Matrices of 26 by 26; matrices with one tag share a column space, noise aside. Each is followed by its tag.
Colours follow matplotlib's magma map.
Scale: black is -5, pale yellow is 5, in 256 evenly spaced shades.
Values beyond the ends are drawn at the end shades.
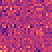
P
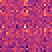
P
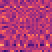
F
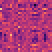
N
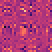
P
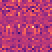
P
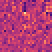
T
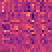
T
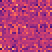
P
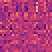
T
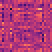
N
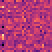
F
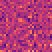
F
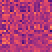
T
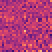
F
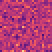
F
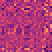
P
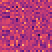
F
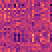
N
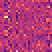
F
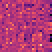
N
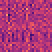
N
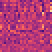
T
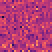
F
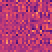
T
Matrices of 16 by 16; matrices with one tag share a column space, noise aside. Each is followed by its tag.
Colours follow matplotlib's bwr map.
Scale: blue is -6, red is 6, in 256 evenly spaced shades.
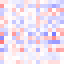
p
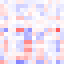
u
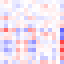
u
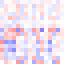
u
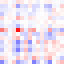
u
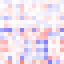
u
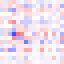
p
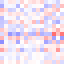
p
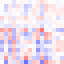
u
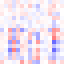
u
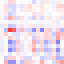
u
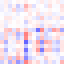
u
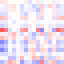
u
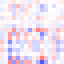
u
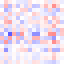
p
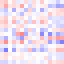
p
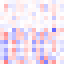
u
